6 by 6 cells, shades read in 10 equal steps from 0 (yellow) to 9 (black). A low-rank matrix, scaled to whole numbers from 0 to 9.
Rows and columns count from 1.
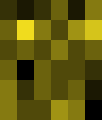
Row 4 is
5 9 5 6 6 7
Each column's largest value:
7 9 7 6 8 9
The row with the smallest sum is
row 2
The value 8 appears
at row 1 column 2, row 1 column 5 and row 5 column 6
